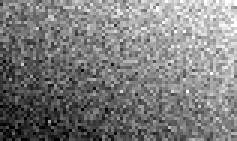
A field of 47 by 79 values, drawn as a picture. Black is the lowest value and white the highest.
There is an overall slope up to the top right. No single row or column stands out from its neighbours. Neither half mirrors the other. The grain is fine, like static. No regular stripes run through it. The bottom left is the ninth with the lowest average.
